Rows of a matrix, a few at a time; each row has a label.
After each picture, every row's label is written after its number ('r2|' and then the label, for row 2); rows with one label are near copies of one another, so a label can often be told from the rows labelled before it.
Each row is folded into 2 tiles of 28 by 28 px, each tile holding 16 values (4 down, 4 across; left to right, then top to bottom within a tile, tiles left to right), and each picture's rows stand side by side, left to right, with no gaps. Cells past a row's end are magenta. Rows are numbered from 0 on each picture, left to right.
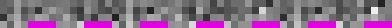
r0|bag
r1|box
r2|bag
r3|box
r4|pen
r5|bag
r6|pen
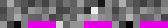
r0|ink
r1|pen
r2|ink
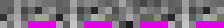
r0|bag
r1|bag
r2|ink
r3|bag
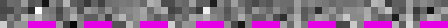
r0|pen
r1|ink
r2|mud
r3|pen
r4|ink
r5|bag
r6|mud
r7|bag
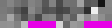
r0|box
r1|pen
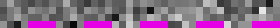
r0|ink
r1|ink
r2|bag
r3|mud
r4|pen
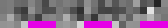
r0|box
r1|box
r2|pen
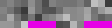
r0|box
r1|mud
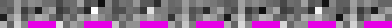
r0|bag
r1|pen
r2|pen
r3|bag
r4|bag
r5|pen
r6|bag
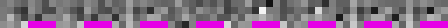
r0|box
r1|box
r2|bag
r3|ink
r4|pen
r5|pen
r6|bag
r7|bag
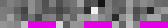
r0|box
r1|pen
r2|bag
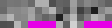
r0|mud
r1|bag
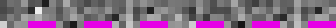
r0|pen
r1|ink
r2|bag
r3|box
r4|ink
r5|bag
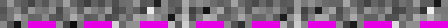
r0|ink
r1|ink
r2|pen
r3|bag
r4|ink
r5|bag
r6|ink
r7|pen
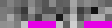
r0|box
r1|bag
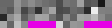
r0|bag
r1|pen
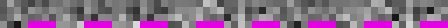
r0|ink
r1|box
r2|box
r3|mud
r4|bag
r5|ink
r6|mud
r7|bag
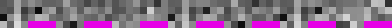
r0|bag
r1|ink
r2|pen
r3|bag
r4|ink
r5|bag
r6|mud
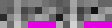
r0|bag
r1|bag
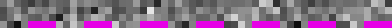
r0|ink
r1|bag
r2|pen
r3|ink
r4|mud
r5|ink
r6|mud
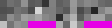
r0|pen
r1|bag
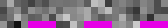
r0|ink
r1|mud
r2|box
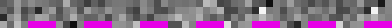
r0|bag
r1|ink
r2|box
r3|mud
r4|pen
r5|ink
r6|pen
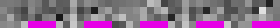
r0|box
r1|bag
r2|mud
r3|bag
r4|pen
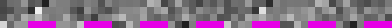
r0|pen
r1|box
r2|mud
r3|ink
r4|pen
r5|mud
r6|ink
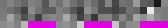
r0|box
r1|box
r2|pen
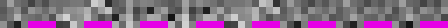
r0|ink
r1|mud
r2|bag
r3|bag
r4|mud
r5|ink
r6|ink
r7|ink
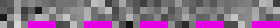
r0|bag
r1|mud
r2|ink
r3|ink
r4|mud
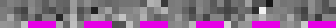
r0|box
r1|bag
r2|mud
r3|box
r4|pen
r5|box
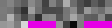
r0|box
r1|ink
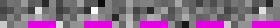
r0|pen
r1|pen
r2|bag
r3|ink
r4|pen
